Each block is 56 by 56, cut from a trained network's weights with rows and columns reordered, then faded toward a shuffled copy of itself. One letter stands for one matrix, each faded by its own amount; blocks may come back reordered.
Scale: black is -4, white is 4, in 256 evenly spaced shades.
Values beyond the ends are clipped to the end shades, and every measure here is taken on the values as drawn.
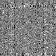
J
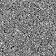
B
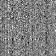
J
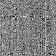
J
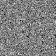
B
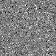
B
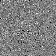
B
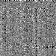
J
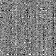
J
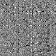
J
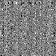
J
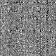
J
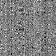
J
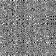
J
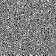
B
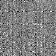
J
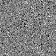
B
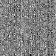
J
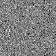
B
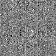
J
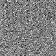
B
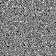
B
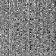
J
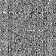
J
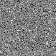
B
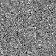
B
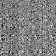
J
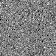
B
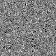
B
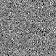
B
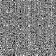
J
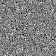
B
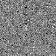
B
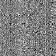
J
